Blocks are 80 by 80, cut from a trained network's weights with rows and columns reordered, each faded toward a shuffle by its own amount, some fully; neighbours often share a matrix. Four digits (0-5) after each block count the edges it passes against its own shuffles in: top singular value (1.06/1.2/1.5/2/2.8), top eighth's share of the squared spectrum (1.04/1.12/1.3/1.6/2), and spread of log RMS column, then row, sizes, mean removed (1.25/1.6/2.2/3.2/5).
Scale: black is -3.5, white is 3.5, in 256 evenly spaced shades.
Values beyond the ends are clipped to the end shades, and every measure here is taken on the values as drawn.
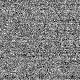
2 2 0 0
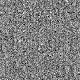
2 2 0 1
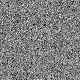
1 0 0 0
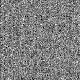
3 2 1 1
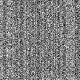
4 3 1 0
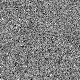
0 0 0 0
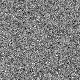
0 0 0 0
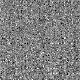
2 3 1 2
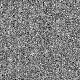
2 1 0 0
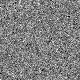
1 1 0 0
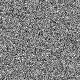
0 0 0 0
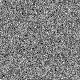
0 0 0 0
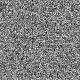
1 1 0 0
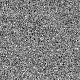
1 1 0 0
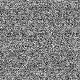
2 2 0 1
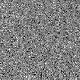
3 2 1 1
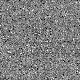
1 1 1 0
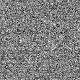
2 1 0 0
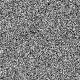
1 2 0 0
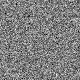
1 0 0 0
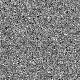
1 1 0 0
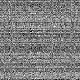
4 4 2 2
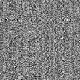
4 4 1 1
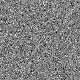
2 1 0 0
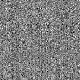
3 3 1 1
